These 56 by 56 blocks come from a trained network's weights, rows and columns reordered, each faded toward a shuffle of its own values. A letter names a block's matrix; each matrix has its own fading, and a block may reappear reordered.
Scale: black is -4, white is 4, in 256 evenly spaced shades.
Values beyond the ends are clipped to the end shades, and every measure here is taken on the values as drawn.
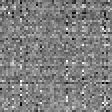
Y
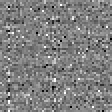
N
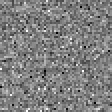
N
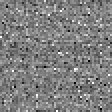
N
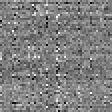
Y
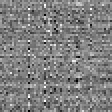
Y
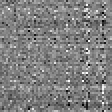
Y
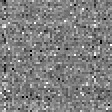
N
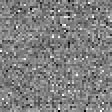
N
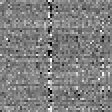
Y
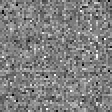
N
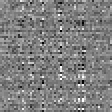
Y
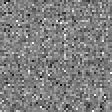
N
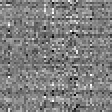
Y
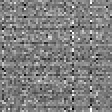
Y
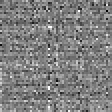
Y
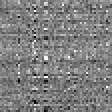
Y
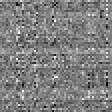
Y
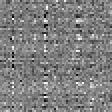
Y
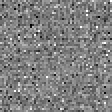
N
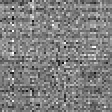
Y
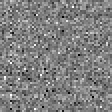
N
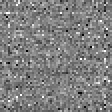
N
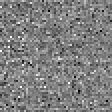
N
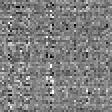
Y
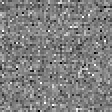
N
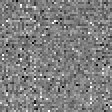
N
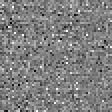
N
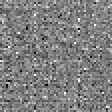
N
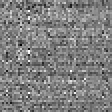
Y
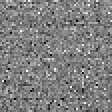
N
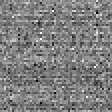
Y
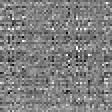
Y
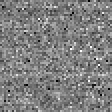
N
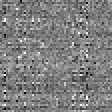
Y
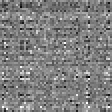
Y
